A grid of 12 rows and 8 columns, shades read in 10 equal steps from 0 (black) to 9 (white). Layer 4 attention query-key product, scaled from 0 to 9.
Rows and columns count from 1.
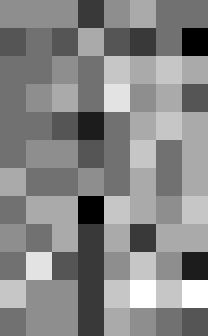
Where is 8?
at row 4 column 5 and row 10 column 2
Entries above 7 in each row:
0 0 0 1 0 0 0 0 0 1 2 0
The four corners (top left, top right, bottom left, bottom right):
5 4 4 3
